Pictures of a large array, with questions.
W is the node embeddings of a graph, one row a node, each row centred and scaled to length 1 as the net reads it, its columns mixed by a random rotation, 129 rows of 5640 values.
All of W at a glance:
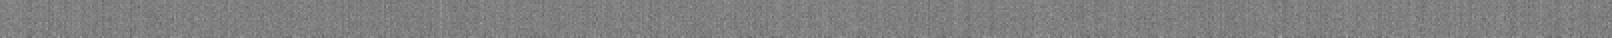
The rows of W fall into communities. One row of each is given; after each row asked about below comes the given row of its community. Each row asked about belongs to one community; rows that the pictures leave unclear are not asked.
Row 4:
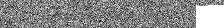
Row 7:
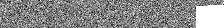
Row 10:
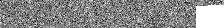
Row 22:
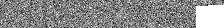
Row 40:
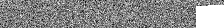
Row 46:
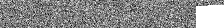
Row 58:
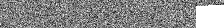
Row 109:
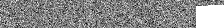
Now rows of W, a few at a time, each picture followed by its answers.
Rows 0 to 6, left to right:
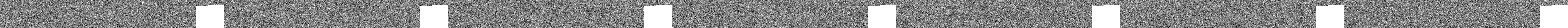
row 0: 10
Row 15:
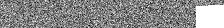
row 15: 22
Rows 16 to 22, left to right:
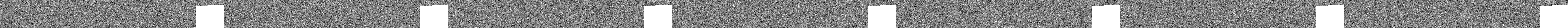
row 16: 4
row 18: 46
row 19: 58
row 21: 22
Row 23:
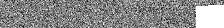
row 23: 22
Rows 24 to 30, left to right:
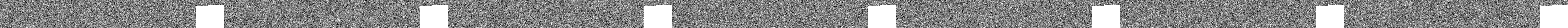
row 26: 22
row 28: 22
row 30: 4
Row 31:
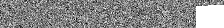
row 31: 109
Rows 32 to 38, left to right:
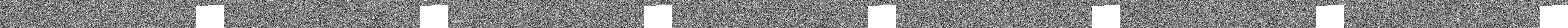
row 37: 10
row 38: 40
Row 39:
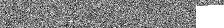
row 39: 4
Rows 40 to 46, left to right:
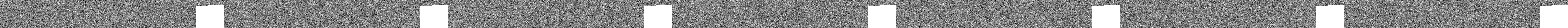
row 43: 4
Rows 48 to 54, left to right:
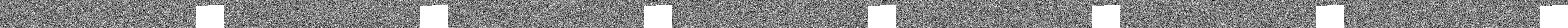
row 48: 109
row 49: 46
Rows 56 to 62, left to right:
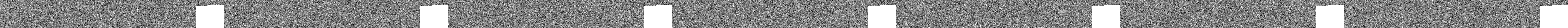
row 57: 4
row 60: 109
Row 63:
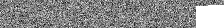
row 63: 10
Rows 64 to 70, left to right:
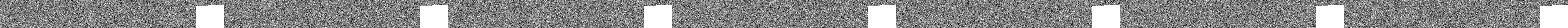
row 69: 109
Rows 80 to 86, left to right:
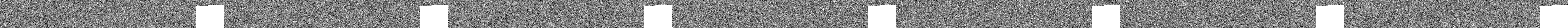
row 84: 10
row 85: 4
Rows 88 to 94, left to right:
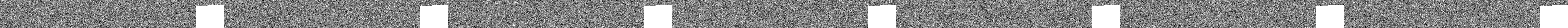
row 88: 4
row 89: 7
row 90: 40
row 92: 4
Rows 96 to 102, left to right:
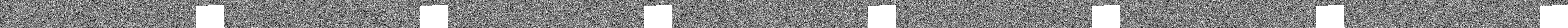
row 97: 58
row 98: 109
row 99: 7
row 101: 109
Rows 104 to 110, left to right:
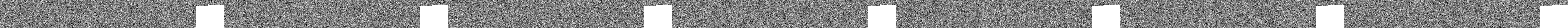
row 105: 10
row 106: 22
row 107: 22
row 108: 46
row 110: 10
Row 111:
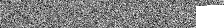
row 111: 7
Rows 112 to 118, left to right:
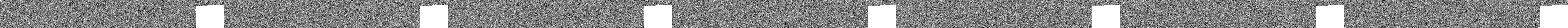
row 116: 22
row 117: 46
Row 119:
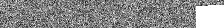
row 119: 40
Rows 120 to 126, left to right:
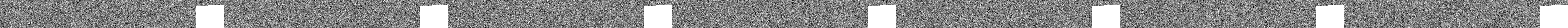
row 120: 58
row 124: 109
